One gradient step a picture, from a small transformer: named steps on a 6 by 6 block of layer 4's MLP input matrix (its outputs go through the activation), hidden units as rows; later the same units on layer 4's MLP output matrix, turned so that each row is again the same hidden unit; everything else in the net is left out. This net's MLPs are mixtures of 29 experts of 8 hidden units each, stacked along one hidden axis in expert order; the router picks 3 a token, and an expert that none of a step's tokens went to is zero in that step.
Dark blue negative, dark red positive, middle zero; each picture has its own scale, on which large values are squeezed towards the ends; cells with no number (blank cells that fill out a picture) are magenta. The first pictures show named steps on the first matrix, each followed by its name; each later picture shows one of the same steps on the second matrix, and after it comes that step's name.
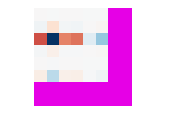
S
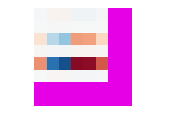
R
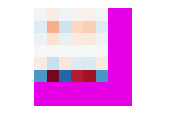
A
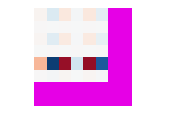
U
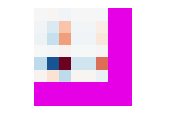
R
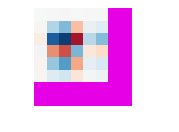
A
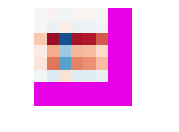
S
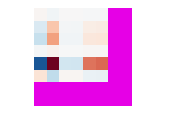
R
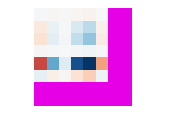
R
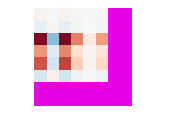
S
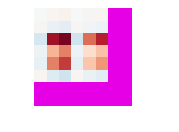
S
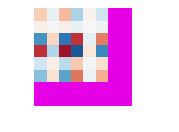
U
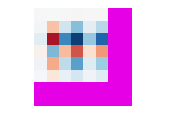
A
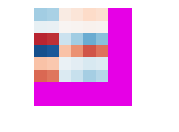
U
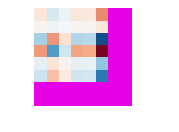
U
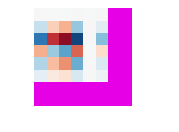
A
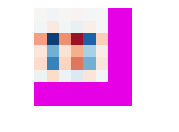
S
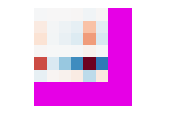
R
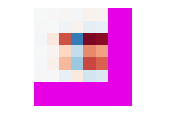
S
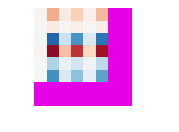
U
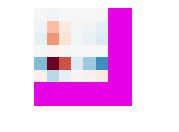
R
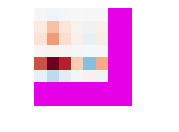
R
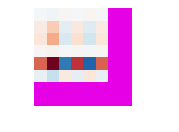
R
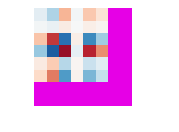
U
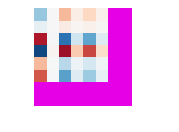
U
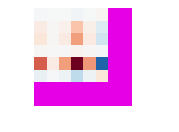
R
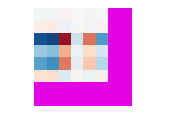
S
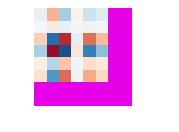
U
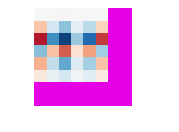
A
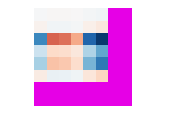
S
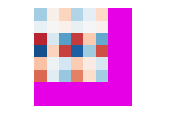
U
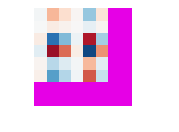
U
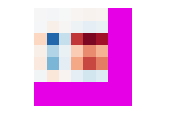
S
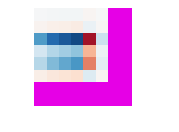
S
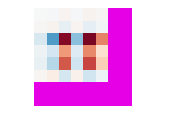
S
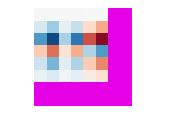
A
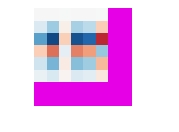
A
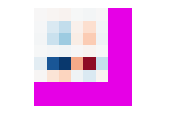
R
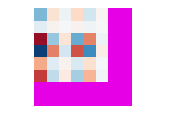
U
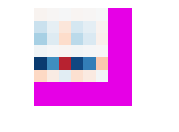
R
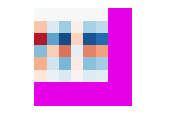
A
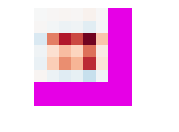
S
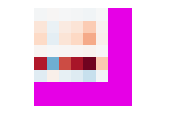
R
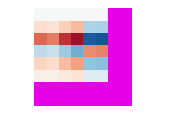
A
